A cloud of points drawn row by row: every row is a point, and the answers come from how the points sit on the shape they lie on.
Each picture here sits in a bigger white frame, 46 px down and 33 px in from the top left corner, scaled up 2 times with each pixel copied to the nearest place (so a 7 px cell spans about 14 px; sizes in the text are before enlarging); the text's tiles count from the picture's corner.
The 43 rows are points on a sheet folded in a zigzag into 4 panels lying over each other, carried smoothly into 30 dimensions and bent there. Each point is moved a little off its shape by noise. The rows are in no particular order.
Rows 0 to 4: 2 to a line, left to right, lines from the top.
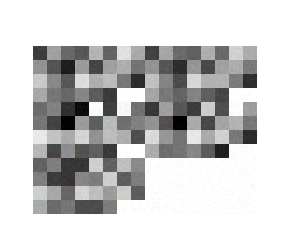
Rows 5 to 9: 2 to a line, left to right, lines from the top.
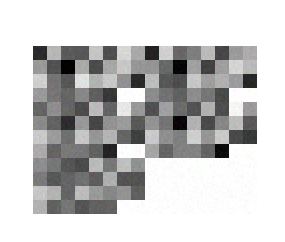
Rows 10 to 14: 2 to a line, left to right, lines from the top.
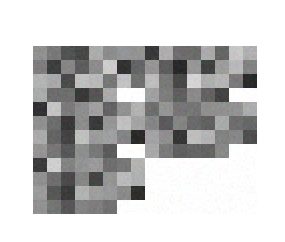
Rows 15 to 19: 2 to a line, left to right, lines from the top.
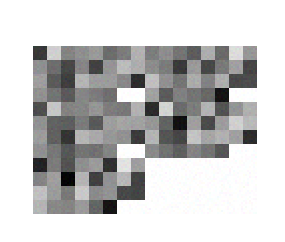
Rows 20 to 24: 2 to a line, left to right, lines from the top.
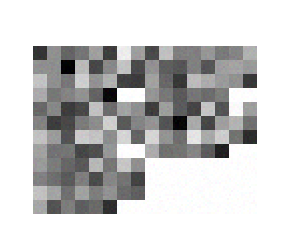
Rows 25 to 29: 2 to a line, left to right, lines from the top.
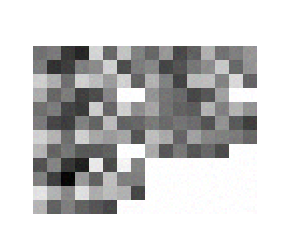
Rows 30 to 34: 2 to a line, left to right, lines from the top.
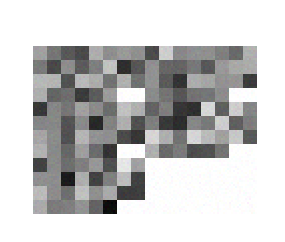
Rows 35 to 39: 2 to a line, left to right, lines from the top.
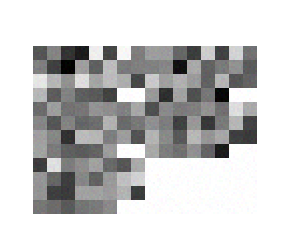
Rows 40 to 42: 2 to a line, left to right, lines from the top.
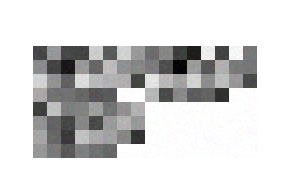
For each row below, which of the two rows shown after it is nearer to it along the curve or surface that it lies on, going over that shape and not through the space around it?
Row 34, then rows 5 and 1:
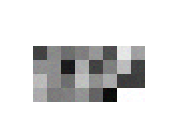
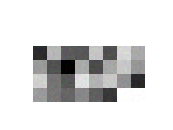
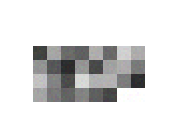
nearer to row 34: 1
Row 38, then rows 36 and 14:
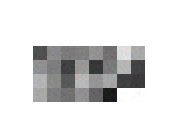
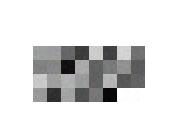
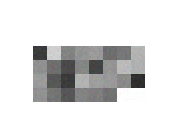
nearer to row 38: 36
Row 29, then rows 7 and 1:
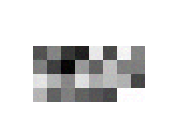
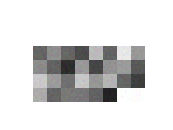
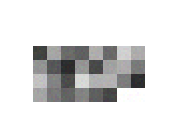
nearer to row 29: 1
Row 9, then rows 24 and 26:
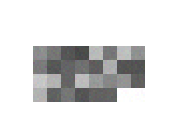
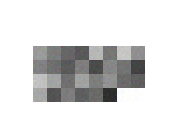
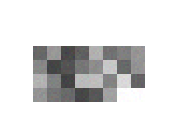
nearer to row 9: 24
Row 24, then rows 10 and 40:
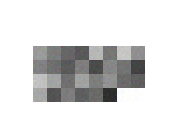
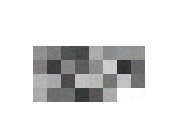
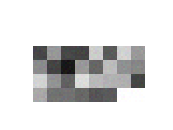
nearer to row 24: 10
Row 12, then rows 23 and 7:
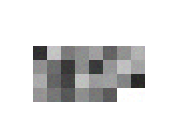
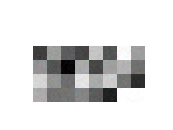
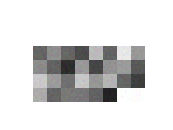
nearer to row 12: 23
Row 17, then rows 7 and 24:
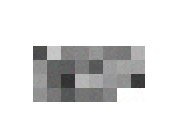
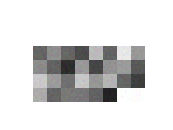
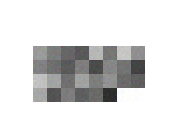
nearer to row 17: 7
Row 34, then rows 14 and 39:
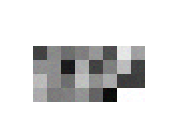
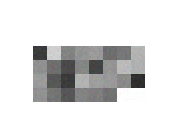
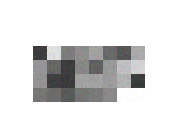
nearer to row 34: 14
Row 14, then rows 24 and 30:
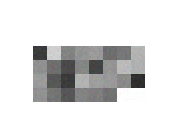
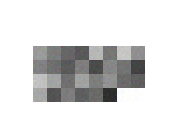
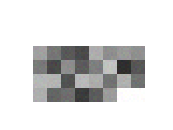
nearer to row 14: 30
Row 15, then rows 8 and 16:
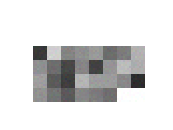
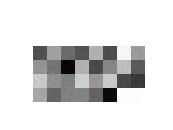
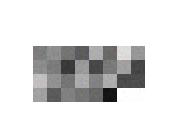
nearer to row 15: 8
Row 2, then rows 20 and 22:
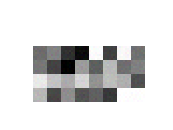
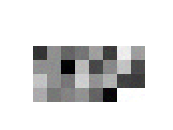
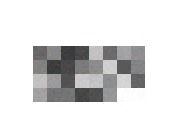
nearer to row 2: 22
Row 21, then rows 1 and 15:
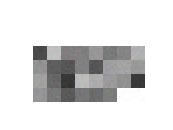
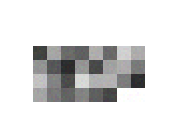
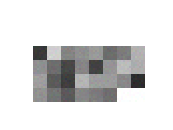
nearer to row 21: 15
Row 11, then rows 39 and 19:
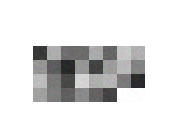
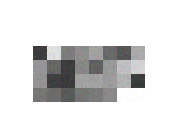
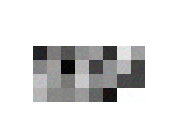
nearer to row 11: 39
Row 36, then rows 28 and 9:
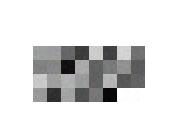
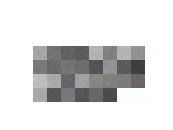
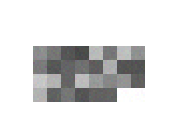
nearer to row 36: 28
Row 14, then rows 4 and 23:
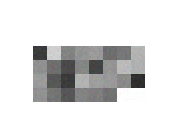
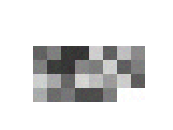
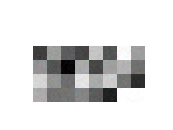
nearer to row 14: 23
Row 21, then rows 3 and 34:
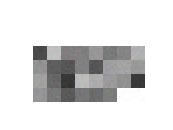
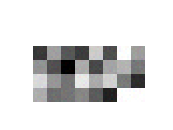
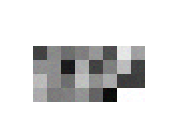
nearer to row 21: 3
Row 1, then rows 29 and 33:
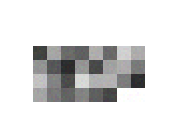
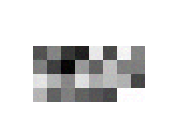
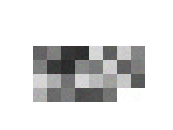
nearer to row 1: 29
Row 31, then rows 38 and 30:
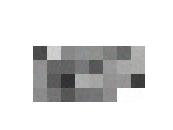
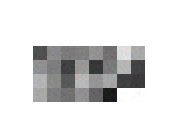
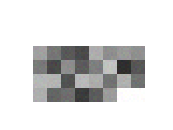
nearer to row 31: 30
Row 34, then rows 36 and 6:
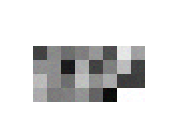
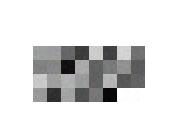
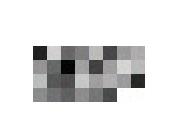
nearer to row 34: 36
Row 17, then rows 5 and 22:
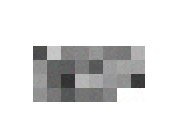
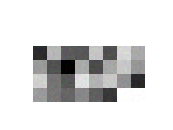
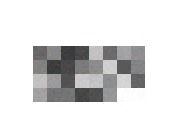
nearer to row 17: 5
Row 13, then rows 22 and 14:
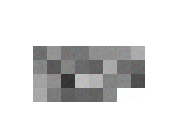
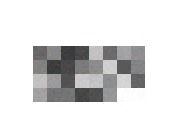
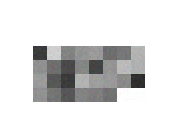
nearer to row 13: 14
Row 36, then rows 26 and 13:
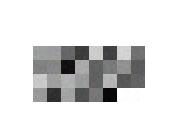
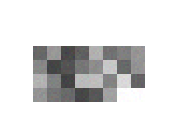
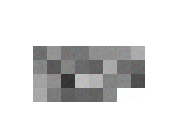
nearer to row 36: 13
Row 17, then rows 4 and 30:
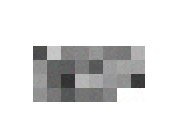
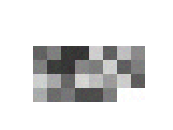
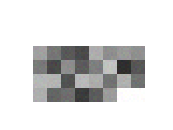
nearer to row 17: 30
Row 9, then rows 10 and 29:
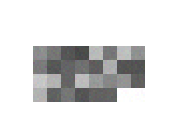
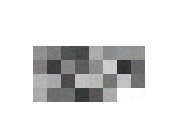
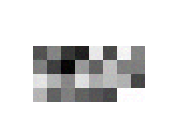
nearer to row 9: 10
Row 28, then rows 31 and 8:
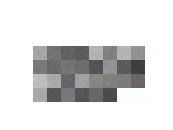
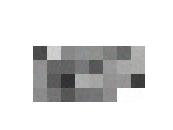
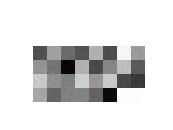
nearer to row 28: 8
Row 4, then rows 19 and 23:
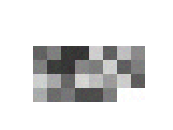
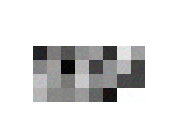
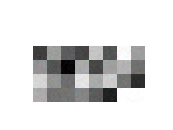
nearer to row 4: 23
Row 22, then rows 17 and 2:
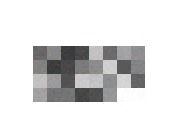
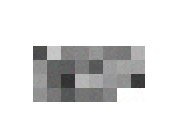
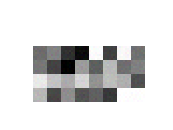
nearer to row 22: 2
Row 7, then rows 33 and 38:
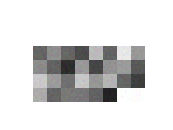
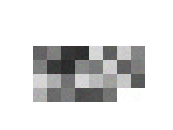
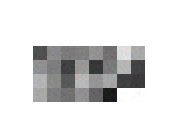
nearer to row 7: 38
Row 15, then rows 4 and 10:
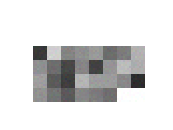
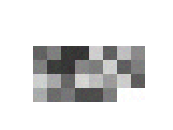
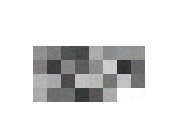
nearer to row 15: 10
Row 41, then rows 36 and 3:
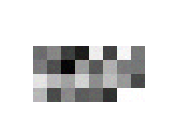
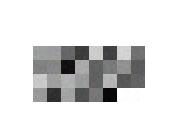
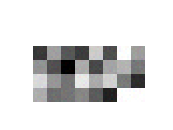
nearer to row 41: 3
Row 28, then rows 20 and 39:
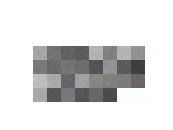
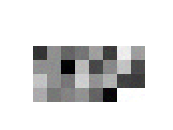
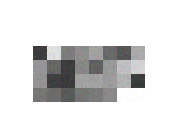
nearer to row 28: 20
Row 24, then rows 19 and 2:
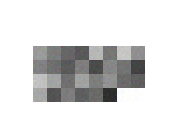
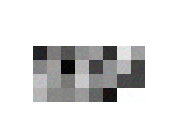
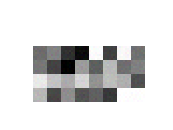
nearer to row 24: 19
